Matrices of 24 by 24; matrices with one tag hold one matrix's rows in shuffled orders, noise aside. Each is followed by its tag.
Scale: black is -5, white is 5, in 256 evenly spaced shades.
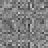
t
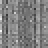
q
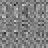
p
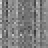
q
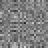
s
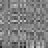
s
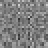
t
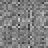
t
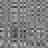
s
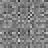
t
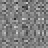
p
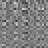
p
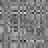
s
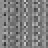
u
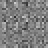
p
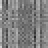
q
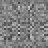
t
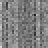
q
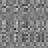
p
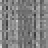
q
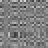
s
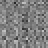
p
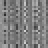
u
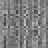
u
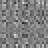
p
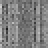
q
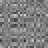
s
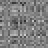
s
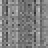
q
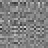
s
